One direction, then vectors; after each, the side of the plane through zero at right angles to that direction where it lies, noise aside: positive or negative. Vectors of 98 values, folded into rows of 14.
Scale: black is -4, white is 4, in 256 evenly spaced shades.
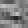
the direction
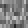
negative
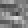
negative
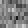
positive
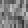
positive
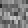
negative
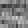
negative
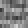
positive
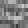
negative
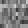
positive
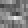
negative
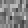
positive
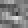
negative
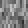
positive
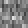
negative
